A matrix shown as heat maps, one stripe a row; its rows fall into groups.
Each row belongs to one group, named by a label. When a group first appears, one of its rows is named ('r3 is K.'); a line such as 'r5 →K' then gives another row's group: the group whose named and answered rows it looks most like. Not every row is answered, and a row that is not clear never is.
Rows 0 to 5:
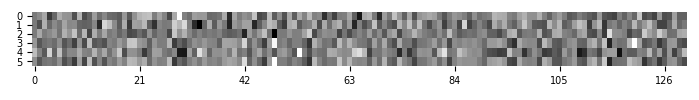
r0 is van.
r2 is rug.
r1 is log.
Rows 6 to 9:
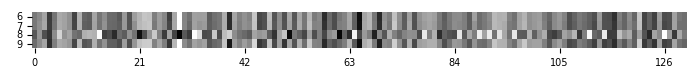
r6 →van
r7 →van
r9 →van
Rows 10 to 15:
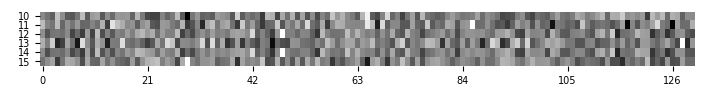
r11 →log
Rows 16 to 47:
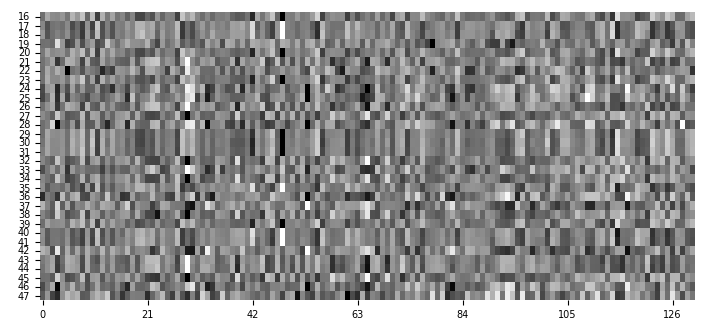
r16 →rug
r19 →log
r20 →rug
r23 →rug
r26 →van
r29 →rug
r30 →rug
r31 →rug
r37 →log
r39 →rug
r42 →log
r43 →van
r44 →van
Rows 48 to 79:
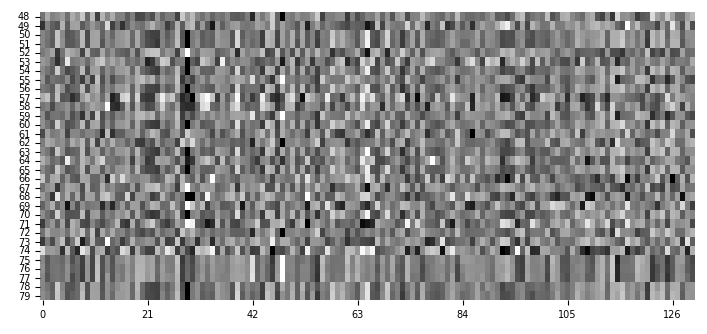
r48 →rug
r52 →van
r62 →rug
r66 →log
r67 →van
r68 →log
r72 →rug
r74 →log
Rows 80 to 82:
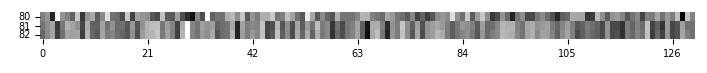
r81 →van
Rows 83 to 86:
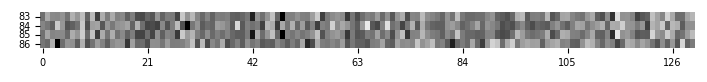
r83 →rug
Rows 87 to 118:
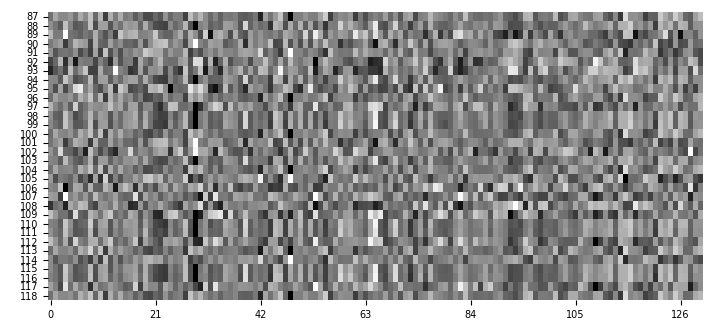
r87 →rug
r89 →log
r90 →van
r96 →rug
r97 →log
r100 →rug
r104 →rug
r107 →log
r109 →log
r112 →log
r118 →rug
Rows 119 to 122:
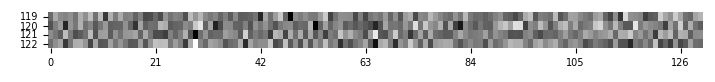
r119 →rug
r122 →van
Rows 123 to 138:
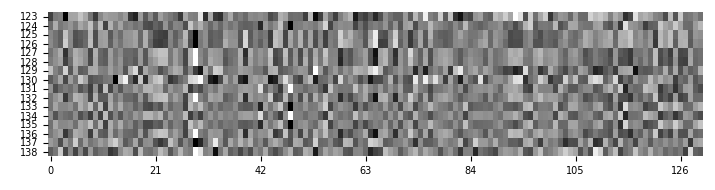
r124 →rug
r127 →van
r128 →van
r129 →log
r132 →van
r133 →rug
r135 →rug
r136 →van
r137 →log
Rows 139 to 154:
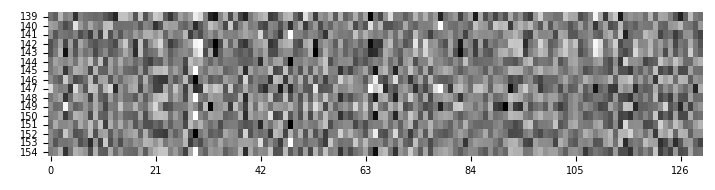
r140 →log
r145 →van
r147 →log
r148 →van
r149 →log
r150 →van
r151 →rug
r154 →van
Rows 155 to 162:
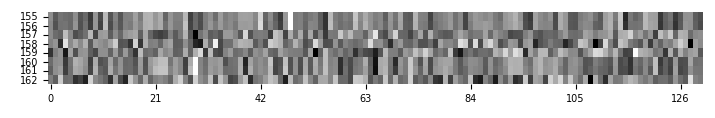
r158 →log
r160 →van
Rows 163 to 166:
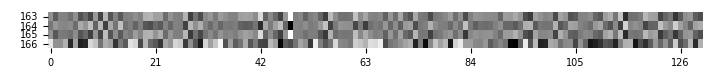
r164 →rug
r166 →log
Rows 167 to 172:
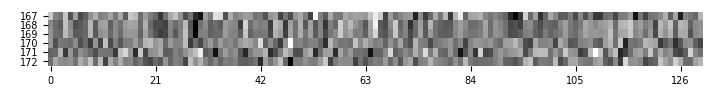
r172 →rug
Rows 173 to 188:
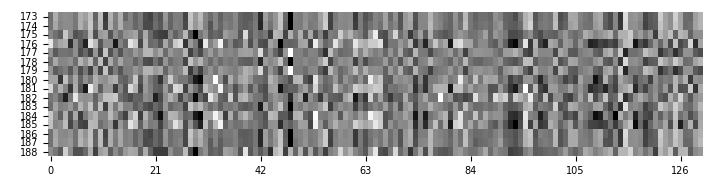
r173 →rug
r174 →rug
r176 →log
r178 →rug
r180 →log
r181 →log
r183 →rug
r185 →log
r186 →rug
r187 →rug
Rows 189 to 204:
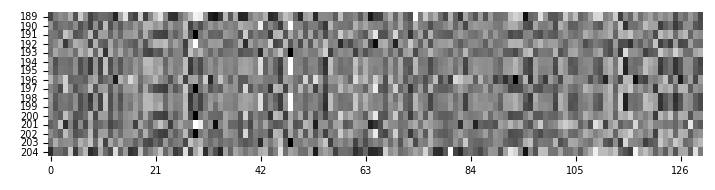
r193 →rug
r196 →log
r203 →rug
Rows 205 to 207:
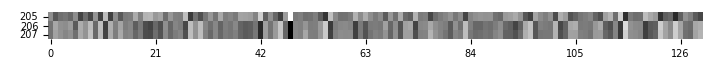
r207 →rug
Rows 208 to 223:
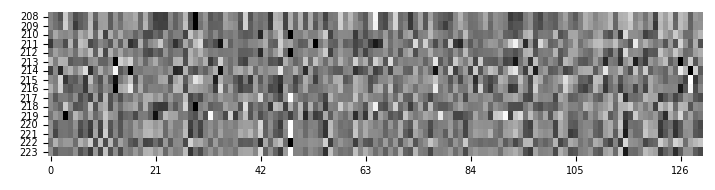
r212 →rug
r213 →log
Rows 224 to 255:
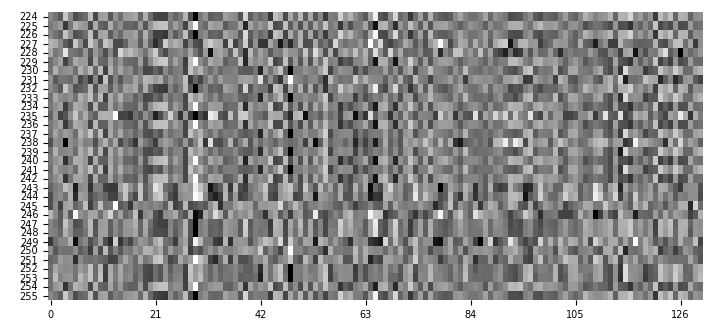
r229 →van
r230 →rug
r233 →rug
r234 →van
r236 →van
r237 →rug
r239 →rug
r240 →van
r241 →rug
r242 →van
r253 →rug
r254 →van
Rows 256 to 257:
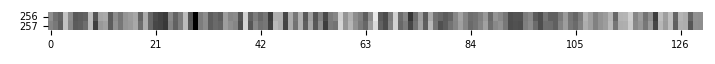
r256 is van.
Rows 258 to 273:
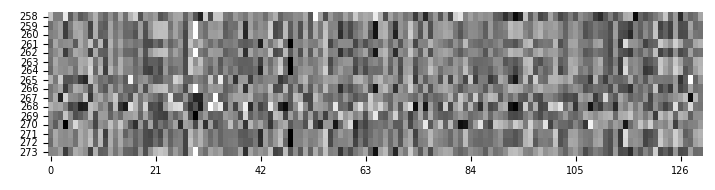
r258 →log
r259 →van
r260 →van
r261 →rug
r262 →van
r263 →rug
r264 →rug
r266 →van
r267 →log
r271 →rug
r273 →van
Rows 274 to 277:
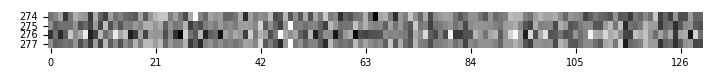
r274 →van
